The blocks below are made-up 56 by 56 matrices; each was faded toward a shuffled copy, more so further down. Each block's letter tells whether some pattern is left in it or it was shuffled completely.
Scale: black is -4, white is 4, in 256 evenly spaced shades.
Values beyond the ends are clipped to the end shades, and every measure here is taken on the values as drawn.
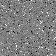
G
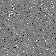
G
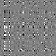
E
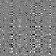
E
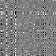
E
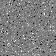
G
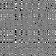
E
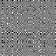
E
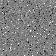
G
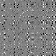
E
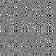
E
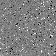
G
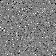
G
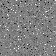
G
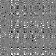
E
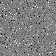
G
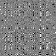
E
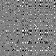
E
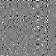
E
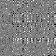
E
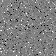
G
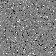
G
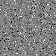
G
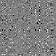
E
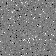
G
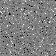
G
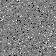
G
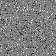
G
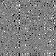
E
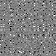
E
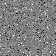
G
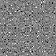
E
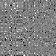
E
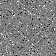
G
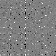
E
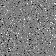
G
